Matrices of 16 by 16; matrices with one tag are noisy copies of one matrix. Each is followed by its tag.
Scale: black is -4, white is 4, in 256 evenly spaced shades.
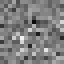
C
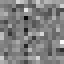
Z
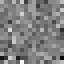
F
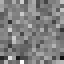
F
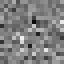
C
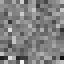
F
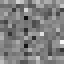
Z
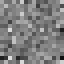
F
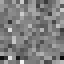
F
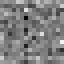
Z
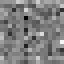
Z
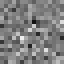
C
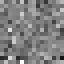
F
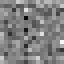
Z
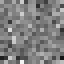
F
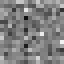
Z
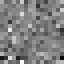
F
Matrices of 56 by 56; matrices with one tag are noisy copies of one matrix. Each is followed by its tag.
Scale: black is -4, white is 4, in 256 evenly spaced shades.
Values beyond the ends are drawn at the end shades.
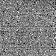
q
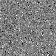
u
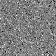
u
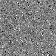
u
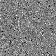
u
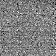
q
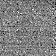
q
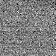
q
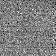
q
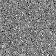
u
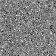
u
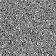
u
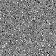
u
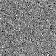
u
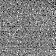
q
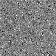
u
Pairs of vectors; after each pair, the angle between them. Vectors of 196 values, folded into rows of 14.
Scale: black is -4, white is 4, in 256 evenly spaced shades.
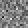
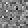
nearly opposite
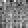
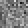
partly aligned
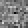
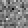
orthogonal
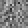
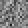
nearly parallel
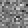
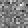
nearly parallel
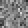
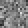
nearly parallel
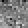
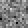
partly opposed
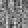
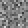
orthogonal
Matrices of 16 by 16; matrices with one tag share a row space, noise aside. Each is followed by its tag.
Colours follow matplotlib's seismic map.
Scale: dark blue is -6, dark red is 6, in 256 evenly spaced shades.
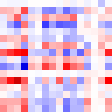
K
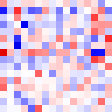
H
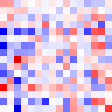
H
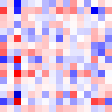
H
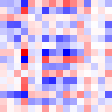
K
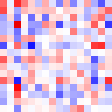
H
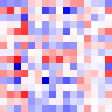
K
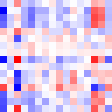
H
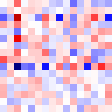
H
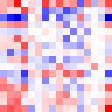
K
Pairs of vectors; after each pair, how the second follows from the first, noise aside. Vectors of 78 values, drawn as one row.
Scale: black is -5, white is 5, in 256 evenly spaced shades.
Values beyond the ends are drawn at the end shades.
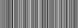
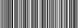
scaled up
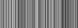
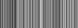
reversed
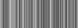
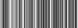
scaled up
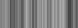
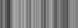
reversed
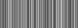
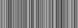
negated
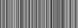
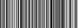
scaled up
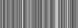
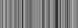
negated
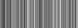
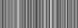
shuffled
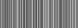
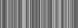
shuffled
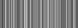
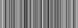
negated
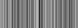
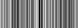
scaled up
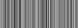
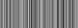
reversed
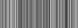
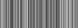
reversed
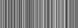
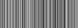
negated
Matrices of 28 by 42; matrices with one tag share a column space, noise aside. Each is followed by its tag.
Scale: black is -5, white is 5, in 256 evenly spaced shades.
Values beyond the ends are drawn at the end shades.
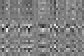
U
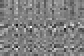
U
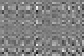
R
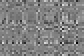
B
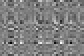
B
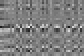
U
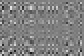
R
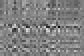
U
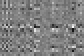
U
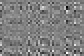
R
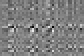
U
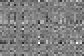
B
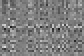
U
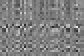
U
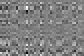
R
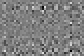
R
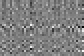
U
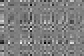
B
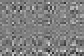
R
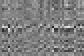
U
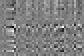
U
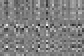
U
